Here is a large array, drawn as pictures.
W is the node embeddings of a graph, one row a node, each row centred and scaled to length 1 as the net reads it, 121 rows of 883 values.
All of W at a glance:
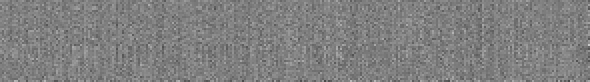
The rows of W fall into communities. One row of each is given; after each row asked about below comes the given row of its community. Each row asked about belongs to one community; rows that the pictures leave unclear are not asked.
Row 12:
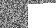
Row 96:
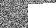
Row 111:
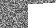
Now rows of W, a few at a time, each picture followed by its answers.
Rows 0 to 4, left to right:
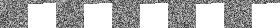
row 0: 96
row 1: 96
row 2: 12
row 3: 12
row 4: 111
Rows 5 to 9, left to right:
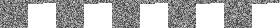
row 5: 111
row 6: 12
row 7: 96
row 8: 111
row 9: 96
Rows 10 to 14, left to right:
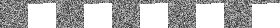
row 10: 12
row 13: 96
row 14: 96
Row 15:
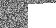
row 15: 12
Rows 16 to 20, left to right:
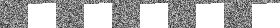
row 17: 96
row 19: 111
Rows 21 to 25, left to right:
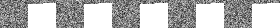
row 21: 12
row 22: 111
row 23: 111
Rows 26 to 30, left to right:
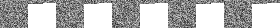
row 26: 96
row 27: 12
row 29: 96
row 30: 111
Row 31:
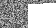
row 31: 12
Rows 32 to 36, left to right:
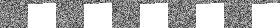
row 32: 12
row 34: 111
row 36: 96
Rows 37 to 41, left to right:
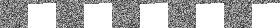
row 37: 12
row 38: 96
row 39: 111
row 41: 12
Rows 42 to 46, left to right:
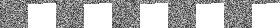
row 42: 12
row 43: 12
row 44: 96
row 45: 12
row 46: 111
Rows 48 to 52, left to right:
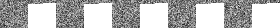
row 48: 12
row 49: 96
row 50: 111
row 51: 12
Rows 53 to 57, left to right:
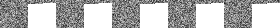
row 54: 111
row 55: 12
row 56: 12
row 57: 12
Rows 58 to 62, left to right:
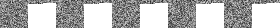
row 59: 12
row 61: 96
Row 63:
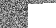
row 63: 111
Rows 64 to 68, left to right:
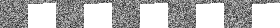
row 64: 96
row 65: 12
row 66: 12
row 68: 111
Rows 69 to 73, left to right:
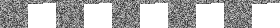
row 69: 96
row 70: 96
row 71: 96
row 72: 96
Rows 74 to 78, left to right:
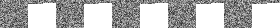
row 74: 96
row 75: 111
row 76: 12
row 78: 111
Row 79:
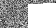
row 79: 12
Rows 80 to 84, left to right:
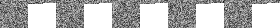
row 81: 96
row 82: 96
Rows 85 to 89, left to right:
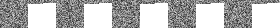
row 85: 12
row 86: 96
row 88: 96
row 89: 111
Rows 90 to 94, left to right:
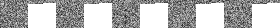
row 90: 96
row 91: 96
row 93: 12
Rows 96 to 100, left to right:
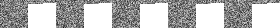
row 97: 111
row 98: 96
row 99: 12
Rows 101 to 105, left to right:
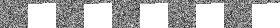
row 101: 111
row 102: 111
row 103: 111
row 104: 96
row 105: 96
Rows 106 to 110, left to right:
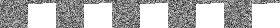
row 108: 111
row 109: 111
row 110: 96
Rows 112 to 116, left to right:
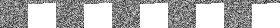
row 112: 96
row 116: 12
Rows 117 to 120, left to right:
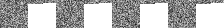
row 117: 12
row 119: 96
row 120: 111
